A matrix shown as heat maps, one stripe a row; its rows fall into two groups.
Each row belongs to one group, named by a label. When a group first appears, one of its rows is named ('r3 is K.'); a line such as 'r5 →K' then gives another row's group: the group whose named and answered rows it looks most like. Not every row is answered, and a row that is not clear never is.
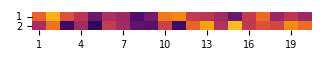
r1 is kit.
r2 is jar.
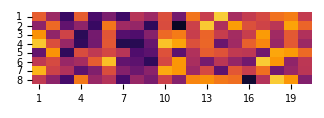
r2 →jar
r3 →kit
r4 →kit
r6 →kit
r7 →kit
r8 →jar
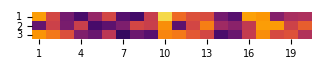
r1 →kit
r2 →jar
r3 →kit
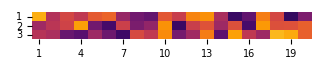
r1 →kit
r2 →jar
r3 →jar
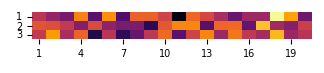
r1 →jar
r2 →kit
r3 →jar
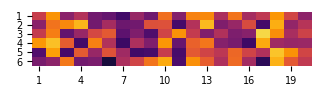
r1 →jar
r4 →kit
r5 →jar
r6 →jar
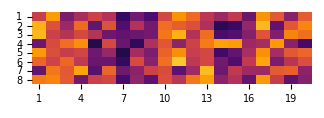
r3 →kit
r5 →kit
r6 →kit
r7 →jar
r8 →kit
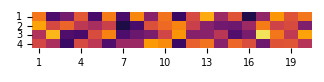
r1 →jar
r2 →kit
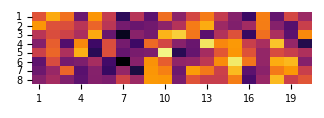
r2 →kit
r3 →kit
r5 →jar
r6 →jar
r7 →jar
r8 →jar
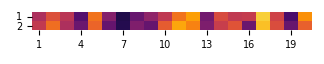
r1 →kit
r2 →kit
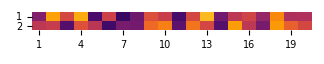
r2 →jar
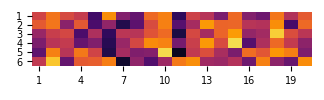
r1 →jar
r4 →jar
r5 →jar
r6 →kit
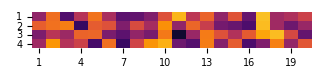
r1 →kit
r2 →kit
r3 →jar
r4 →jar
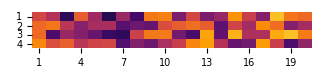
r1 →jar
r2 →kit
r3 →jar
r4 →kit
